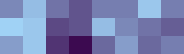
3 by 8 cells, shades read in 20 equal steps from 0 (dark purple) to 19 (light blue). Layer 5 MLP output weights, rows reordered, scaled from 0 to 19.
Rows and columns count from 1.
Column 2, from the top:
17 18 18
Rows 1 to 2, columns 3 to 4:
10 7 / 6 7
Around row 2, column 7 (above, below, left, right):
18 9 12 8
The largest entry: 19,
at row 2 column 1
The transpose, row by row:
12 19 14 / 17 18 18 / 10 6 4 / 7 7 0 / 11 17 9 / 11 12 14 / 18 10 9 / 11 8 11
